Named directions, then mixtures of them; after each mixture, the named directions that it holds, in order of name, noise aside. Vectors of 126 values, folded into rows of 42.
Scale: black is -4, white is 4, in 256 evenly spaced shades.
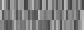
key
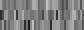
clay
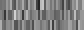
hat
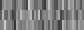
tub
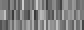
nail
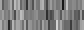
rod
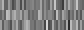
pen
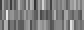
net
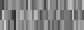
key, rod, tub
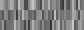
clay, key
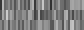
net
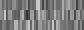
hat, nail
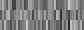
pen, tub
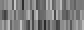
nail, net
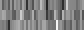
nail, rod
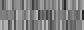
key, nail, rod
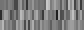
clay, tub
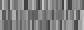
hat, key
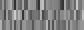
hat, pen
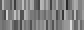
hat, net, rod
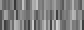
clay, nail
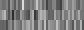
nail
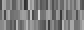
key, pen, tub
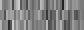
pen, rod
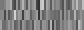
hat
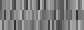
hat, pen, tub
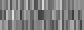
nail, net, tub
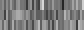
hat, net, rod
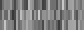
tub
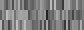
pen, rod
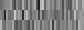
hat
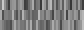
key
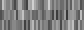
clay, key, tub
